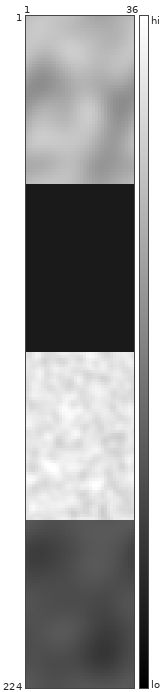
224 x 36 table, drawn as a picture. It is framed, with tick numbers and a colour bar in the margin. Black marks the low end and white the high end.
The table splits into 4 rows of 1 panel. Panel 1,1: high, smooth. Panel 2,1: very low, flat. Panel 3,1: very high, blotchy, faint in contrast. Panel 4,1: low, smooth, faint in contrast.
